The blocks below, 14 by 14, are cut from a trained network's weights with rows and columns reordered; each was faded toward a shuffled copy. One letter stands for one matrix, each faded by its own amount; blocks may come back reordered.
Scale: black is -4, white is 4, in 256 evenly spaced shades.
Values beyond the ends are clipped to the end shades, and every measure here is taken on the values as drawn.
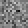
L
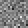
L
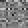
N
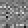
N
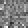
L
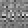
N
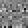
N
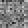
L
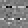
N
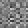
N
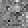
N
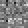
N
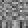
N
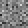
L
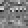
N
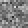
L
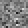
L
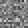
L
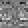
N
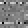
N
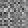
N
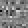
N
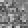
L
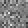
N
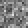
L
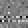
N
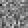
L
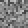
L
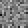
L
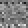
N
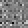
N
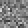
L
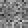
L
